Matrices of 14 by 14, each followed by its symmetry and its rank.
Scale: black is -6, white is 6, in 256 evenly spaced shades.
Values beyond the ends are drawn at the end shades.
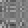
neither, rank two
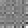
symmetric, rank two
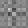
symmetric, rank two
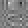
neither, rank two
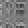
neither, rank two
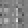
neither, rank two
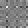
symmetric, rank two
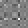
symmetric, rank two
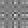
symmetric, rank one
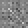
symmetric, rank three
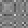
symmetric, rank two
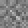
symmetric, rank three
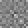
symmetric, rank three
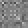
symmetric, rank three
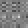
neither, rank two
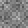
symmetric, rank three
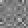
symmetric, rank two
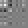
symmetric, rank one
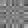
symmetric, rank one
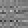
neither, rank two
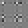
symmetric, rank one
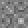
symmetric, rank three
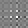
symmetric, rank one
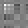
symmetric, rank one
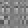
neither, rank two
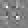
symmetric, rank three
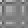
symmetric, rank one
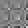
symmetric, rank two
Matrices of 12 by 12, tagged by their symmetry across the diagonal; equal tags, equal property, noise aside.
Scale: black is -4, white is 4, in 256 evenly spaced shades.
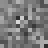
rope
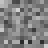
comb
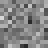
comb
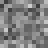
rope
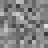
comb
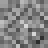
rope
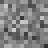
comb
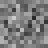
comb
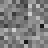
rope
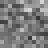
comb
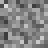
rope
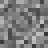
rope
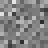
rope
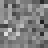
comb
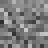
comb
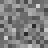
rope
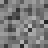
rope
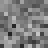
comb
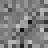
rope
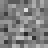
comb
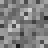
rope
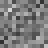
rope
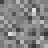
rope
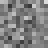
comb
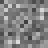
rope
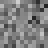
comb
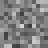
comb
